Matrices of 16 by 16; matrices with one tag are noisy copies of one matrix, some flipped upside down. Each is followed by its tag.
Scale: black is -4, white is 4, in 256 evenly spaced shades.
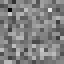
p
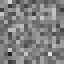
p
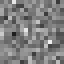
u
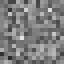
p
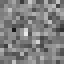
u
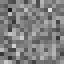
p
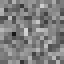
u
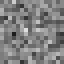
u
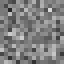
p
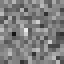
u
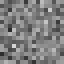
p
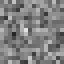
u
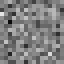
p
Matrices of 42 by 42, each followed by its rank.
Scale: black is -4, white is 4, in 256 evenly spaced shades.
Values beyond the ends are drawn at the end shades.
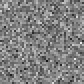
full rank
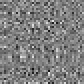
five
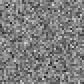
full rank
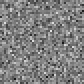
full rank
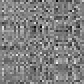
five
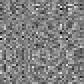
five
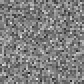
full rank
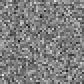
full rank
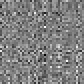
five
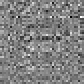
five
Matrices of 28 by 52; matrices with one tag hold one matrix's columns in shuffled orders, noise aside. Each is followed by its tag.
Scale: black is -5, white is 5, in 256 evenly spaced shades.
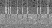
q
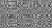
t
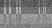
q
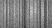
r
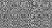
t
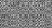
t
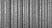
r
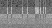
q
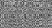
t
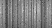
r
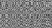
t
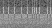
q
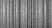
r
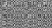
t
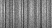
r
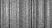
r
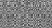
t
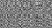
t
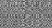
t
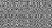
t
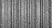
r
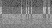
q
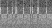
q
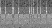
q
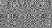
t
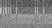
q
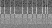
q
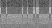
q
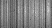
r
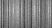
r
